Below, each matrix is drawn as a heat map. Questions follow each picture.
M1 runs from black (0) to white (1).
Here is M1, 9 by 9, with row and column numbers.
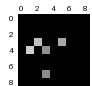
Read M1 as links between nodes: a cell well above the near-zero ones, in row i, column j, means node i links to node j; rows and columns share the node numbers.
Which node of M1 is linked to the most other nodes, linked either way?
node 3
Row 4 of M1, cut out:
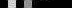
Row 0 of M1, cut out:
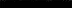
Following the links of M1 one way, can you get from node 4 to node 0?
no
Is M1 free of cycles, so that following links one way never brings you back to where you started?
yes
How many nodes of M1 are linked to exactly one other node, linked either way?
4
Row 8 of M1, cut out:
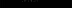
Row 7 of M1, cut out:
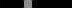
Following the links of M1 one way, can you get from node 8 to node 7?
no
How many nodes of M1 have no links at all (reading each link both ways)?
3
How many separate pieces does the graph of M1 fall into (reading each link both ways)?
4
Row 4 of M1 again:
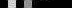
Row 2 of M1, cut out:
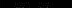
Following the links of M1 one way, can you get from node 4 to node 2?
yes
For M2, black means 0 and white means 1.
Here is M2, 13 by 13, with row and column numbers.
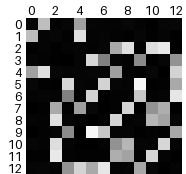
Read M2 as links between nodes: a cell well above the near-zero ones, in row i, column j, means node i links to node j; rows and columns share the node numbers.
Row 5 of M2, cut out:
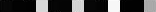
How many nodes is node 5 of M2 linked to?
4
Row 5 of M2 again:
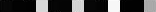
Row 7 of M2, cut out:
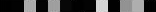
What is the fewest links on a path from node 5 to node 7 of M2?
3
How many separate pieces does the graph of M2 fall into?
1
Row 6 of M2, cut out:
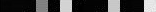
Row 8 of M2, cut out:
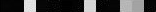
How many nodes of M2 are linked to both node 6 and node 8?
0
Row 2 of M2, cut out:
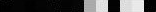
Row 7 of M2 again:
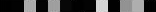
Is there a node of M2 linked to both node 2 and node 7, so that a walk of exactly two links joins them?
yes
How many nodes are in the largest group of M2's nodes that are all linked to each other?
5
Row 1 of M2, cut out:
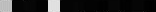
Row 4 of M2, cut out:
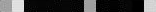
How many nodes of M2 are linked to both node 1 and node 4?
1
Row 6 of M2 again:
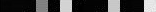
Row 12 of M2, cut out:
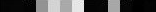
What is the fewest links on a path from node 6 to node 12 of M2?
1
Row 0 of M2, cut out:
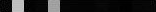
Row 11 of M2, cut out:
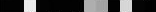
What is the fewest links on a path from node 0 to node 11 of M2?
3
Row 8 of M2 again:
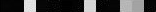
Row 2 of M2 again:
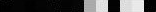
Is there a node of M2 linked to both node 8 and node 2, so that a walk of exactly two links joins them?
yes
